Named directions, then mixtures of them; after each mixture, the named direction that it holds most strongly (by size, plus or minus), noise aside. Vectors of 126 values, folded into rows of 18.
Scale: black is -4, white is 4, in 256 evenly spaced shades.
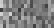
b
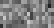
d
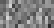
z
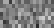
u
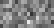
d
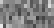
d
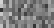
b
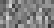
z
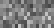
u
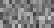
u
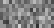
u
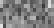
d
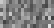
b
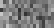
b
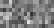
d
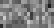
d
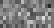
d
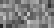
d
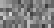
b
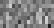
z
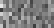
b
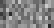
z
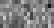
d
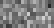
d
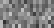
u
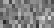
u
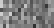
b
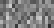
z
